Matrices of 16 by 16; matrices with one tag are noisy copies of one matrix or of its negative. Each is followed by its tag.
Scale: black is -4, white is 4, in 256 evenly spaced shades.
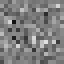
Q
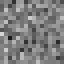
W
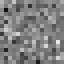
W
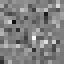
Q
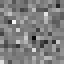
Q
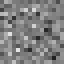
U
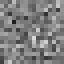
Q
